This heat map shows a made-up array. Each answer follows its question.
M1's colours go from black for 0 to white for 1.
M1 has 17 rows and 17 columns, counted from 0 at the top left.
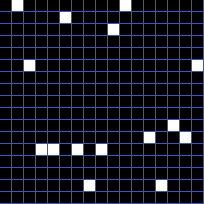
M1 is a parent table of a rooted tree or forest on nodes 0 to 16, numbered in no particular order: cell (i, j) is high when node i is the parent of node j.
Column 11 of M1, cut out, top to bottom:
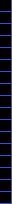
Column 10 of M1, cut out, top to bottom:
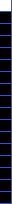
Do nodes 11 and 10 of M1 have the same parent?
no
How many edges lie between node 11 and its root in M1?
0
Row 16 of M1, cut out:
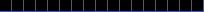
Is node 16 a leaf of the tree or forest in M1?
yes
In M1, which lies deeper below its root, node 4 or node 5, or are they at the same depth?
the same depth
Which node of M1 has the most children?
12
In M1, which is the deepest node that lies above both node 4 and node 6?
12
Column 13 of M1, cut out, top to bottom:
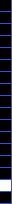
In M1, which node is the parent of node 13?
15
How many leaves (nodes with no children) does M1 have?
9
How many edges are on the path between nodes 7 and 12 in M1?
3
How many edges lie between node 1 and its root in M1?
1
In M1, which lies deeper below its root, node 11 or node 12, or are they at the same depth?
node 12
